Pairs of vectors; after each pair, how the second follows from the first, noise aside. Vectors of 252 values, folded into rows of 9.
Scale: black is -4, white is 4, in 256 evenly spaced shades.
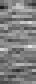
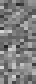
shuffled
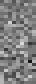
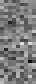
sign-scrambled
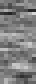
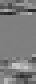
partly zeroed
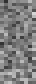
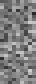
wrapped around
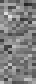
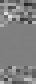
partly zeroed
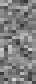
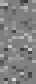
partly zeroed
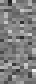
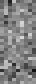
sign-scrambled
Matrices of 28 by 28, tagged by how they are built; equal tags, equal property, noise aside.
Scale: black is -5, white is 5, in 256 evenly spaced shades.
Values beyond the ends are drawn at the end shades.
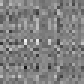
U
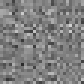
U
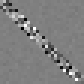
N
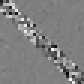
N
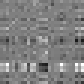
U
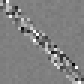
N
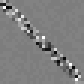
N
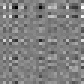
U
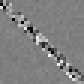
N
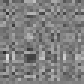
U
